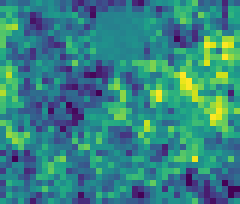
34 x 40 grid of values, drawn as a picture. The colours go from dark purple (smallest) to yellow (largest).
Mirror symmetry: none. Ninth with the highest average: middle right. Odd patch: calmer, in the top middle. Stripes: none. Calmest part: top middle.
